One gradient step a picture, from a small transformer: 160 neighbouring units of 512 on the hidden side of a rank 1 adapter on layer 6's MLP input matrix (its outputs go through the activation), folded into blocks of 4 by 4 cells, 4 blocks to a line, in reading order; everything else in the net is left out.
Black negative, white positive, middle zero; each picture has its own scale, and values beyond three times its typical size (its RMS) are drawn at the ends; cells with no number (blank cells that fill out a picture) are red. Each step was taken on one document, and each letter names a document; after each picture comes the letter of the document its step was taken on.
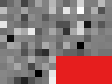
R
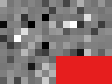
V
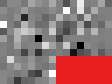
V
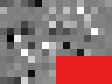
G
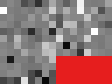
G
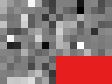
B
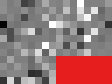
G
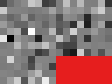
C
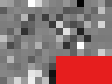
C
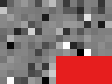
B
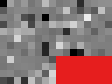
V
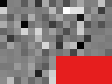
R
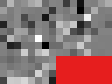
V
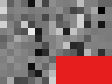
B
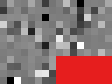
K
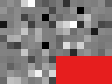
V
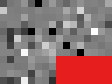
G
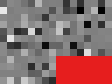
B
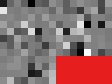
B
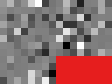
C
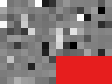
B
